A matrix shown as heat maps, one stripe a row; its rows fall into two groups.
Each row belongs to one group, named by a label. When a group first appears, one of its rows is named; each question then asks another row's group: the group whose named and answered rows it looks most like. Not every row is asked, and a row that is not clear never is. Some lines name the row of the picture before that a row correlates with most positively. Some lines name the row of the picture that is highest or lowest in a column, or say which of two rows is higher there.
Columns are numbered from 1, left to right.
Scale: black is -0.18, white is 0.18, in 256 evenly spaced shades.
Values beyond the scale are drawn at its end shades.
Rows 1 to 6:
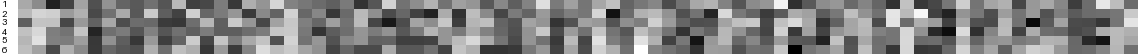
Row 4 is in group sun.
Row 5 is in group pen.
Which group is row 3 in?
sun
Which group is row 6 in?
pen
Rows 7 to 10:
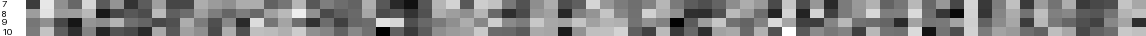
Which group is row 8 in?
sun
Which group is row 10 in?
pen
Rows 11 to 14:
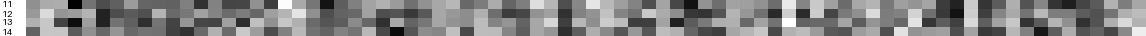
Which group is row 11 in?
sun
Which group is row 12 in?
sun
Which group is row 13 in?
pen
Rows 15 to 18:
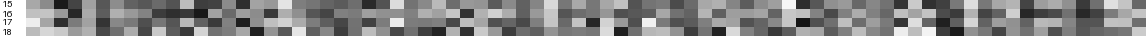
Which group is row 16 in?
sun
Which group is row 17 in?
pen
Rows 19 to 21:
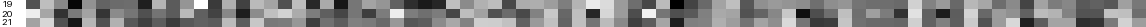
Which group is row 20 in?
pen
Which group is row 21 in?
pen
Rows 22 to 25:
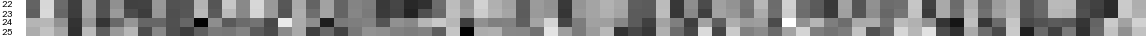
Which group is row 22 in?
pen
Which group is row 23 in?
pen
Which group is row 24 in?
sun
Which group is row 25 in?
sun
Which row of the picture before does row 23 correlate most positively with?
21
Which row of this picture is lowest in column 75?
24
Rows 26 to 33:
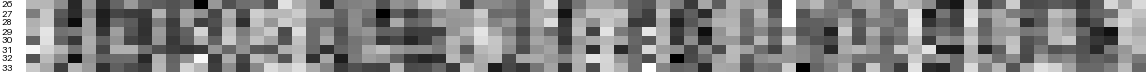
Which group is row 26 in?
sun
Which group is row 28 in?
pen
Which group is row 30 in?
pen
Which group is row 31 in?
sun
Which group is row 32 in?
pen
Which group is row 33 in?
pen
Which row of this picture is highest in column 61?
33
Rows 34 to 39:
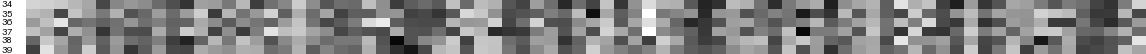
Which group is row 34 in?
sun
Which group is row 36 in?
sun
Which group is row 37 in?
pen
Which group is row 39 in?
sun
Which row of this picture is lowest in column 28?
39
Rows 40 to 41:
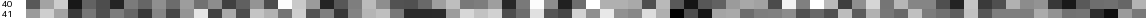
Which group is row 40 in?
sun
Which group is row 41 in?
pen
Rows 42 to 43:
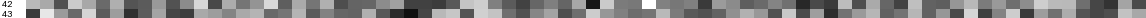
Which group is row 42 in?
pen
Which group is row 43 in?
sun
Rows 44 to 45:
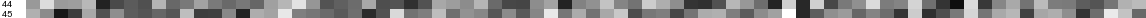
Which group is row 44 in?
sun
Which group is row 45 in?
pen
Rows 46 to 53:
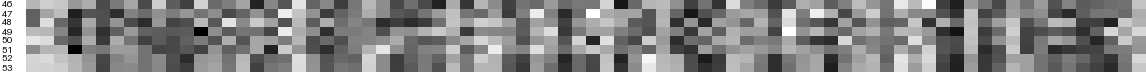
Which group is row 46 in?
sun
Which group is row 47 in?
sun
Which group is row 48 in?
pen
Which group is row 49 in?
sun
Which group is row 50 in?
pen
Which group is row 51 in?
sun
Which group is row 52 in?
sun
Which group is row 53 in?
sun
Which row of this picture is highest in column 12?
47
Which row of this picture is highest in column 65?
46
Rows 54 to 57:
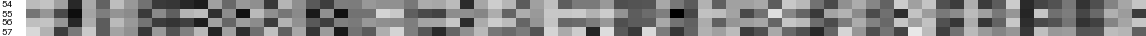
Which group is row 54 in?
sun
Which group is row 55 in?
pen
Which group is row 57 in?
pen
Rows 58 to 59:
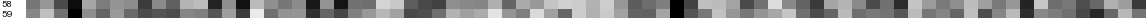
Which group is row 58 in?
pen
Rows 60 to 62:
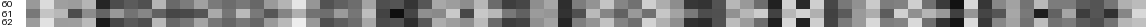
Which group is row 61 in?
sun
